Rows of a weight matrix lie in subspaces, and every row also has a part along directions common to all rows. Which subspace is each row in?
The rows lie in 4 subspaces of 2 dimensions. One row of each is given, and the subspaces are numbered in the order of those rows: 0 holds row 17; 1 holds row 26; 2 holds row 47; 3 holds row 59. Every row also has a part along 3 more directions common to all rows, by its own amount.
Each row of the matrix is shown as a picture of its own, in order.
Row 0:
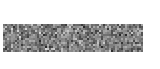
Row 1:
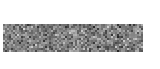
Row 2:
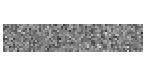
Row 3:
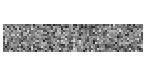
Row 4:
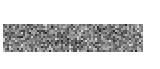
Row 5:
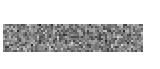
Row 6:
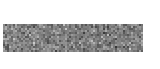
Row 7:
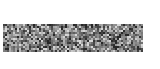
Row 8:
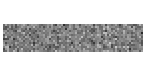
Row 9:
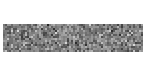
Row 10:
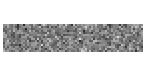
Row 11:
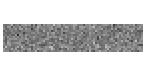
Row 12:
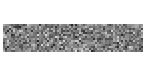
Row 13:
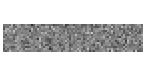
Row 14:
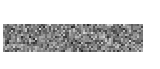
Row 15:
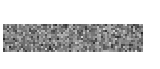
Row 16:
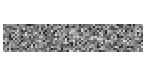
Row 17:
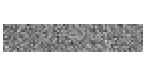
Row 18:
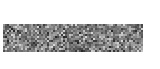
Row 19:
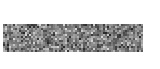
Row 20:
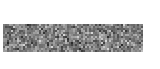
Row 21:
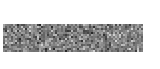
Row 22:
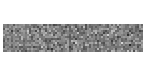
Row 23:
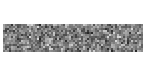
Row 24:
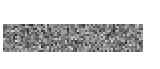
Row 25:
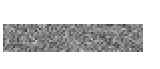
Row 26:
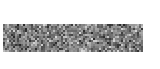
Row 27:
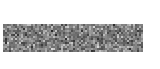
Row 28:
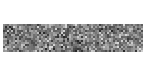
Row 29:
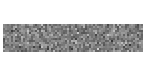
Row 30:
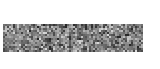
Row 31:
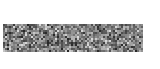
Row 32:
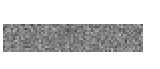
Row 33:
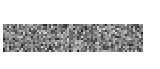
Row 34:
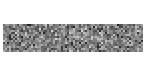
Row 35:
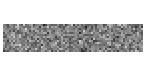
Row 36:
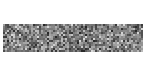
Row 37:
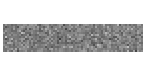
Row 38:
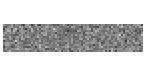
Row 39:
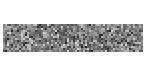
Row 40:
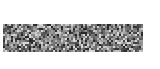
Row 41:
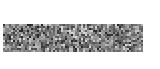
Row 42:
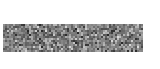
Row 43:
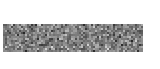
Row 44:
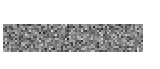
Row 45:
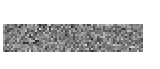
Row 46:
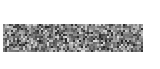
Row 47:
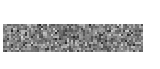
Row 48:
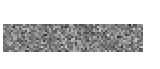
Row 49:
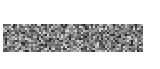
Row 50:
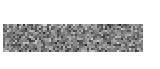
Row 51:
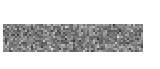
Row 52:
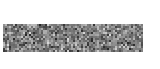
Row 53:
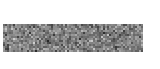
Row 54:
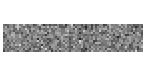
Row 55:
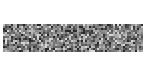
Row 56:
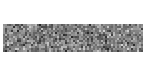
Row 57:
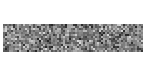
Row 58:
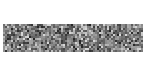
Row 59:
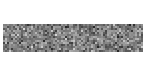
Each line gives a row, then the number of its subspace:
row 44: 3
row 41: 1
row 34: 3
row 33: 0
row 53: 0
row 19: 0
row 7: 0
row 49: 3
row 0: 2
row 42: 2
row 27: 3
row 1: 3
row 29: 2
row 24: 2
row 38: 2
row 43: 3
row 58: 2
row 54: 1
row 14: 1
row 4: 0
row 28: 1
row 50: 1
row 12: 1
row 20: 1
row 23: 2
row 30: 2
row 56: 3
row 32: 2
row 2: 0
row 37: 0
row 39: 2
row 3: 3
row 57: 0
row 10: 1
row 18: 1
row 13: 2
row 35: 1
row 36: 1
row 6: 0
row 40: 2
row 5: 0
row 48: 3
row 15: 0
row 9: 2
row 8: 0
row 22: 2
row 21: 3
